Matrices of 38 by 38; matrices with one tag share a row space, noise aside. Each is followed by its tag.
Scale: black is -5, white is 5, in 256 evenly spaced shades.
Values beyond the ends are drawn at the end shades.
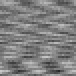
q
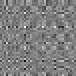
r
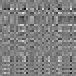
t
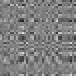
t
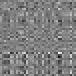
t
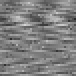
q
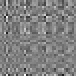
r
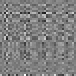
r
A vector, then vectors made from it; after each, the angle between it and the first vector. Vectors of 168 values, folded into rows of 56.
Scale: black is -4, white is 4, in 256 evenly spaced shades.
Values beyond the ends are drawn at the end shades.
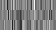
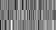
orthogonal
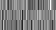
orthogonal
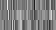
nearly opposite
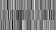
nearly parallel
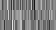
nearly opposite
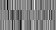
nearly parallel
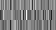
orthogonal
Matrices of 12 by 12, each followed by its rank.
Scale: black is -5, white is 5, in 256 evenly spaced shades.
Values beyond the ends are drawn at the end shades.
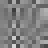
two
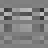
one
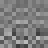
two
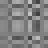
one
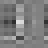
one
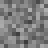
full rank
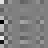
one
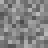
full rank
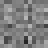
two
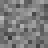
full rank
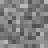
full rank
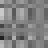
one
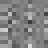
two
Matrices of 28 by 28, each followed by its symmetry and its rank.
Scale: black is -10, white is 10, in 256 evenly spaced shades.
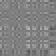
symmetric, rank two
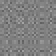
symmetric, rank two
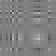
symmetric, rank one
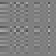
neither, rank one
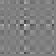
symmetric, rank one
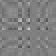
symmetric, rank two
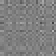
neither, rank two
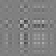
symmetric, rank one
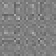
symmetric, rank three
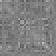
symmetric, rank three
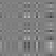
neither, rank one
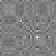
symmetric, rank three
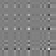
symmetric, rank one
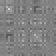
symmetric, rank three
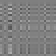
neither, rank one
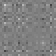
symmetric, rank two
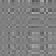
neither, rank two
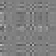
neither, rank two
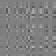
neither, rank two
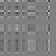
neither, rank one
